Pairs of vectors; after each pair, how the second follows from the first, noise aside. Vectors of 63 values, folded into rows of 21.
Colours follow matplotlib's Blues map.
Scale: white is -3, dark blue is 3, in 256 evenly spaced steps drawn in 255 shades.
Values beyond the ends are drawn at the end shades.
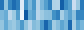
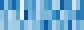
copied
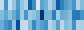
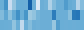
partly zeroed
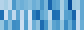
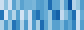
copied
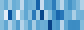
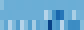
partly zeroed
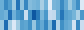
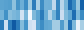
wrapped around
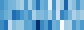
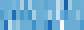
partly zeroed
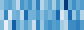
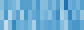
shrunk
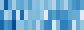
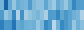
shrunk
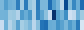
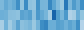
shrunk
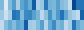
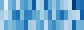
copied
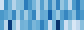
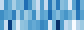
copied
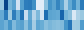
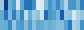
copied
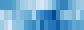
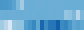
partly zeroed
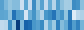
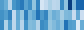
wrapped around
